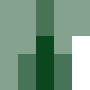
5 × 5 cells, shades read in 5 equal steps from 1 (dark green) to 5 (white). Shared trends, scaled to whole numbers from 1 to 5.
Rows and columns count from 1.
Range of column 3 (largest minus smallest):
1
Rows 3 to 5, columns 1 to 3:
3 3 1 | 3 2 1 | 3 2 1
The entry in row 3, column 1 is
3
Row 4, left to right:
3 2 1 2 5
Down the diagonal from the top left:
3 3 1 2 5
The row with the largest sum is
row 3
